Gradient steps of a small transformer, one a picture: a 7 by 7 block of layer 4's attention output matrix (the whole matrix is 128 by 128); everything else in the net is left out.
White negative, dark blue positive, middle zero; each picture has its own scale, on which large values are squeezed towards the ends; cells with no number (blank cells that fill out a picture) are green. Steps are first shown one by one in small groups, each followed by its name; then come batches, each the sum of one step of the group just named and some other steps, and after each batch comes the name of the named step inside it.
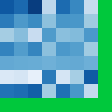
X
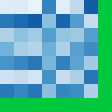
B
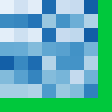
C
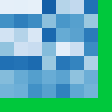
C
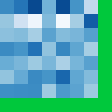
X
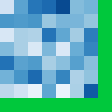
C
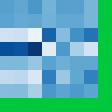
X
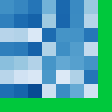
X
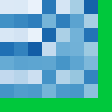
B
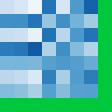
X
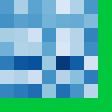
X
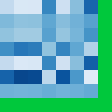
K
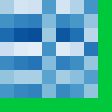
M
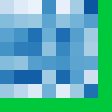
K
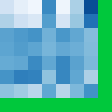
K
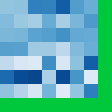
K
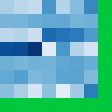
K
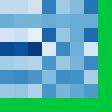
K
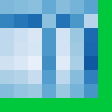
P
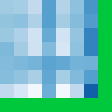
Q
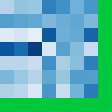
P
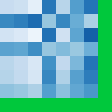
P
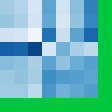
Q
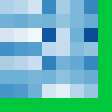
Q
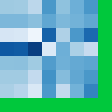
Q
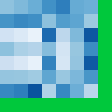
P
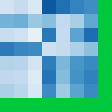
Q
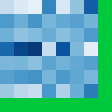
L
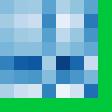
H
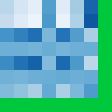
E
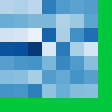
H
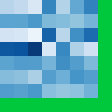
H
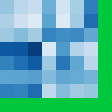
E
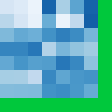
E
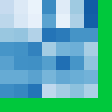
E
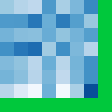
L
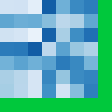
H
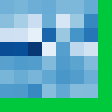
H
